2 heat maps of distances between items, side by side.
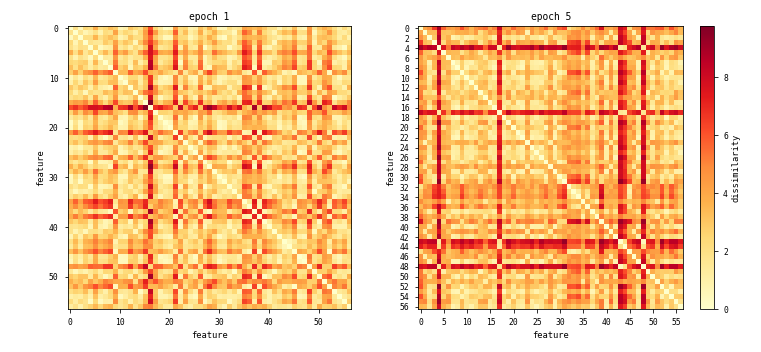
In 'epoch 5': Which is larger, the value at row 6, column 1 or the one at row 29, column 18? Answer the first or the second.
the first
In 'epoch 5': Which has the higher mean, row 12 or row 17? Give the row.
17
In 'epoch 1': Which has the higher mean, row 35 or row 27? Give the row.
35
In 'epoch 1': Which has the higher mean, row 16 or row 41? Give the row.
16
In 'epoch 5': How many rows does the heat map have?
57
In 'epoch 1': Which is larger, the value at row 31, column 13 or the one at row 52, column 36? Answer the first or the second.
the first
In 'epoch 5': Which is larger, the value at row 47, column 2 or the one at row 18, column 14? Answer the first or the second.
the second
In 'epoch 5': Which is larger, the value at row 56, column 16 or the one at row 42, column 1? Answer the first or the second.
the second
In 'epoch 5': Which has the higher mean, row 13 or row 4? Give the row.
4
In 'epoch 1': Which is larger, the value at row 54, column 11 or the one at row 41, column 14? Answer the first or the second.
the second
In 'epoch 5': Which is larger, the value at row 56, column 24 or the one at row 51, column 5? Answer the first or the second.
the second
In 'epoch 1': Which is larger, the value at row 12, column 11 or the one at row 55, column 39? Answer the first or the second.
the first
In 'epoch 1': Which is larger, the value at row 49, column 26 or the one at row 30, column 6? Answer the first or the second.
the first
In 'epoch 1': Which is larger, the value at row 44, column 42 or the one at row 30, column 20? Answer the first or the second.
the first
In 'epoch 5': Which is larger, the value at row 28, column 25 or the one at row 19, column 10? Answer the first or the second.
the first
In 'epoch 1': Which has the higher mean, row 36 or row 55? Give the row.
36
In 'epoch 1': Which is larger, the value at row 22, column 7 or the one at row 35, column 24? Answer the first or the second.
the second
